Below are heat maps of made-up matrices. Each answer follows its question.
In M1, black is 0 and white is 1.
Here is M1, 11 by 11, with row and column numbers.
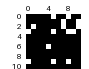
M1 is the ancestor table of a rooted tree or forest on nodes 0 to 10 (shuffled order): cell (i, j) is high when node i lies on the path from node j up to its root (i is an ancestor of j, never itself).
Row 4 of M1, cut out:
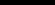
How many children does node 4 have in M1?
0
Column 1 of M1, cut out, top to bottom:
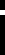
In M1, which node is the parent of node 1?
2
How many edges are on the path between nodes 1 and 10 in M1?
1
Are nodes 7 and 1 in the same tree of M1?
yes
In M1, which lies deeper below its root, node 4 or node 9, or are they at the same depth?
the same depth
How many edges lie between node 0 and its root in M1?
2
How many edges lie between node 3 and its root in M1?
0
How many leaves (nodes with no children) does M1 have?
5
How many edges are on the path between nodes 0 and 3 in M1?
2
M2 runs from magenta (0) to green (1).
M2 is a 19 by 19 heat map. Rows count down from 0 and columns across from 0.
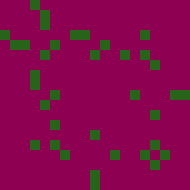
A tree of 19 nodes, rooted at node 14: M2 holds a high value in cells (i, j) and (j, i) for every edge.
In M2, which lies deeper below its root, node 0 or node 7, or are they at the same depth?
the same depth
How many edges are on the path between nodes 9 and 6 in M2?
4
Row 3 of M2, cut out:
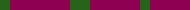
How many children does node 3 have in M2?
3
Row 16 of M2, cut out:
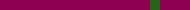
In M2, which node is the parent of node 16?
15
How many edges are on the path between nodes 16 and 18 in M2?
5
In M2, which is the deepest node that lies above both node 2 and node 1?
4
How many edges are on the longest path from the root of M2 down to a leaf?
3
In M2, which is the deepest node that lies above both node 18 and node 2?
5
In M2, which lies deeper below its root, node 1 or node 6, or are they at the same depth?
node 1
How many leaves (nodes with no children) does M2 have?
13
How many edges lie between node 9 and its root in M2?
2
